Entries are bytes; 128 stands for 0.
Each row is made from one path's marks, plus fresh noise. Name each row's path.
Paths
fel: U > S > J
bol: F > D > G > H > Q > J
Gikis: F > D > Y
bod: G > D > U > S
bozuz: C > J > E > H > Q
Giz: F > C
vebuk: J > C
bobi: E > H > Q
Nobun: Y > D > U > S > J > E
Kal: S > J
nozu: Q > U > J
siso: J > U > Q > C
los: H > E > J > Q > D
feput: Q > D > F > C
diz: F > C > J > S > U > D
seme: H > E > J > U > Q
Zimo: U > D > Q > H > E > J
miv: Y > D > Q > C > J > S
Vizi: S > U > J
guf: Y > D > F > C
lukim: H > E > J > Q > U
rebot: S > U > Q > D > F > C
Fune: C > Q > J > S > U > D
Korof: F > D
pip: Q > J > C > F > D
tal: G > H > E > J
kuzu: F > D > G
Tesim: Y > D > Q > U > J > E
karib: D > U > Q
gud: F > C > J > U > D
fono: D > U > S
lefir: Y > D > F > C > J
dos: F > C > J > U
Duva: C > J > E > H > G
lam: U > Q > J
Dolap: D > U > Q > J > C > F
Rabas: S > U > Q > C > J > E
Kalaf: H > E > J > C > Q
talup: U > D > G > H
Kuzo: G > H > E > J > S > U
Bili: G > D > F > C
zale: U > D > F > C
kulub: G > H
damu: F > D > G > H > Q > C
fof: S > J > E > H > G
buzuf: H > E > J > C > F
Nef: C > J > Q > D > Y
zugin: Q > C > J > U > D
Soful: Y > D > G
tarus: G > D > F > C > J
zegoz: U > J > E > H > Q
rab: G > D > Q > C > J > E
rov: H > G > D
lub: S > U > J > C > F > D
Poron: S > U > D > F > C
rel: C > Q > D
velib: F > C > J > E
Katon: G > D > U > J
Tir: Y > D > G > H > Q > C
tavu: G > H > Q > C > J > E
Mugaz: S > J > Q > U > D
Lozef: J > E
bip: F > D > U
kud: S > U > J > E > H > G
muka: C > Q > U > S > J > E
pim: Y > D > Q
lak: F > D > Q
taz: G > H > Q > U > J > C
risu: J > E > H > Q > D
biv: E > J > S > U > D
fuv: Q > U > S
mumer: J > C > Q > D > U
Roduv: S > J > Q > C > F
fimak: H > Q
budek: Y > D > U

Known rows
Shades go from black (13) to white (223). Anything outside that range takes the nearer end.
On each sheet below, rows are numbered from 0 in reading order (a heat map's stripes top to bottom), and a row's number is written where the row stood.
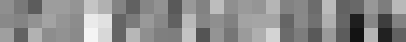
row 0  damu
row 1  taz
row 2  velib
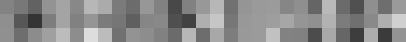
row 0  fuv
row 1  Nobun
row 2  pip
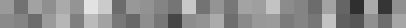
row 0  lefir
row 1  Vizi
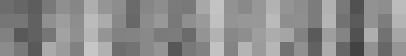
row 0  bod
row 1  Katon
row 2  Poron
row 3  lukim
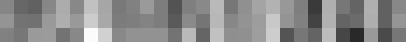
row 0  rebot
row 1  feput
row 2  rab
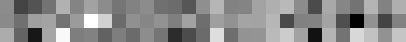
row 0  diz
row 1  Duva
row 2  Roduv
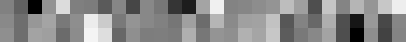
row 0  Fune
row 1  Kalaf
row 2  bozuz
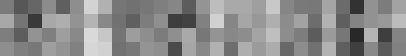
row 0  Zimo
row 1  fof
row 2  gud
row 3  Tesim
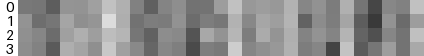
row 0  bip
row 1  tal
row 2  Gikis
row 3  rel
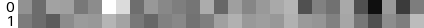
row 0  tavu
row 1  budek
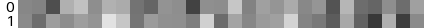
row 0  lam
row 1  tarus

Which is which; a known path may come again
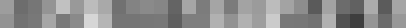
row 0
guf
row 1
risu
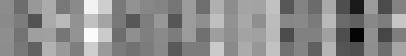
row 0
Kalaf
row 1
bol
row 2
Duva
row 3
los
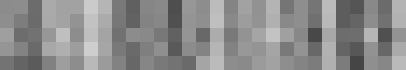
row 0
Korof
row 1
pim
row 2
Giz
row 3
kulub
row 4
fono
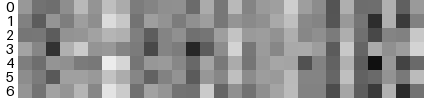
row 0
Bili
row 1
gud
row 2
bip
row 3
Kal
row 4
Rabas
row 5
damu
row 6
dos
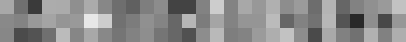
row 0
fof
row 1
vebuk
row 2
diz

